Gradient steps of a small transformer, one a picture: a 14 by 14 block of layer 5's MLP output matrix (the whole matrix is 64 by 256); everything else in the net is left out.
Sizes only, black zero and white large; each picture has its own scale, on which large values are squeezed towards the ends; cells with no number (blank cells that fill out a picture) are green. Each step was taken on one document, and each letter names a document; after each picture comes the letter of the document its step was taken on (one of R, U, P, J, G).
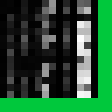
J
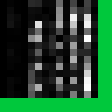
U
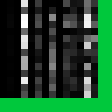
U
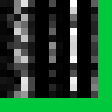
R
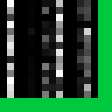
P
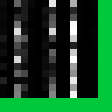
R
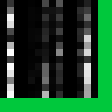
P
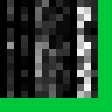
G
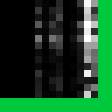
U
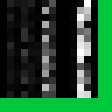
J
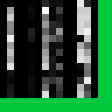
P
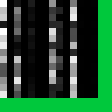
R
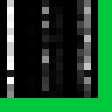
P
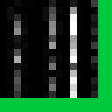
R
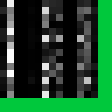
P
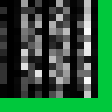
U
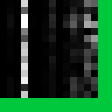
U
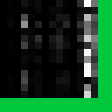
U
